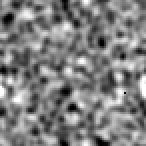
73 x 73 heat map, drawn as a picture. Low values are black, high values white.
The texture is blotchy. The values follow a bell shape. No overall slope runs across the table. There is no seam. No row or column stands out. One lone cell stands out, far lower than its neighbours.
